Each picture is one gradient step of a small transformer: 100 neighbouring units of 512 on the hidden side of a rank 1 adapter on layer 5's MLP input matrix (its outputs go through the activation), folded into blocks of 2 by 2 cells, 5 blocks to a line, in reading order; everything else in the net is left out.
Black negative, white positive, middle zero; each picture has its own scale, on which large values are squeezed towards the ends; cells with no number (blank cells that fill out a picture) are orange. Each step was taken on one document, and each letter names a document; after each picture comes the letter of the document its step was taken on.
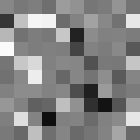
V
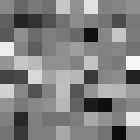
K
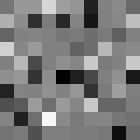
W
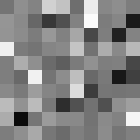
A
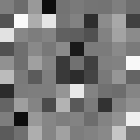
K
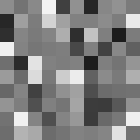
V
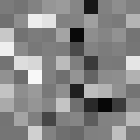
V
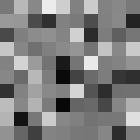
A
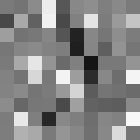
V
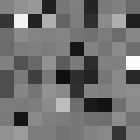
K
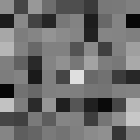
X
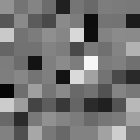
X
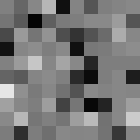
K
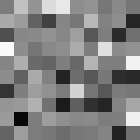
A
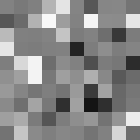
V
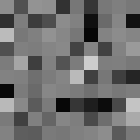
X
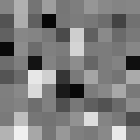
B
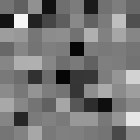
K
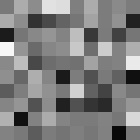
A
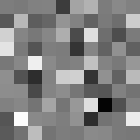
V
